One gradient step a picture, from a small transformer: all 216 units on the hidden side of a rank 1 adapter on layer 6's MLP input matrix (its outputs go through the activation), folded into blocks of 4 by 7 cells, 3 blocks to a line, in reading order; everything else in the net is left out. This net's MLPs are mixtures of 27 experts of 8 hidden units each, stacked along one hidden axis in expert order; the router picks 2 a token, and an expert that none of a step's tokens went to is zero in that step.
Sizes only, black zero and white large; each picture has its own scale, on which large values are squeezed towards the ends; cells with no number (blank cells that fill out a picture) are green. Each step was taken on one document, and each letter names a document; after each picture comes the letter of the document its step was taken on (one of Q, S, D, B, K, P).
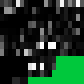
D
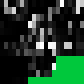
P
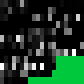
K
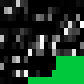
K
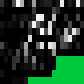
D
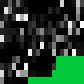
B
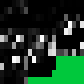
K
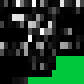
D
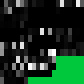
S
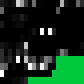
S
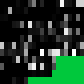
P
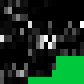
B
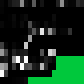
S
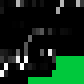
S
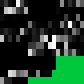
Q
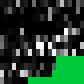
P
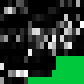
Q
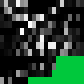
P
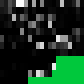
D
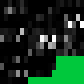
B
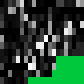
P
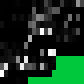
S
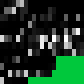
B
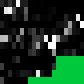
Q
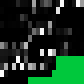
S
